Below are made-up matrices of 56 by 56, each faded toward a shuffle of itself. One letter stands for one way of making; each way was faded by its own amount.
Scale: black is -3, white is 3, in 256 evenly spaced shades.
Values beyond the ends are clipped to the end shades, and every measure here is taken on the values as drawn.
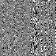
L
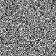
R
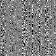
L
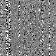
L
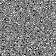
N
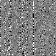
L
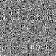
R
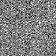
R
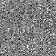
R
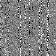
L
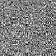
R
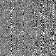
L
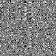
R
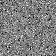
N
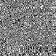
R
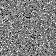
N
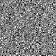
R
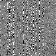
L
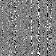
L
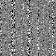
L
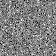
N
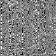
L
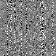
L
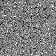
N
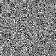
R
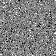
N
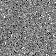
N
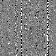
L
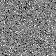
N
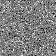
N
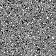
N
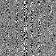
L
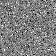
N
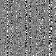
L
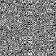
R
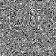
R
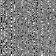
L
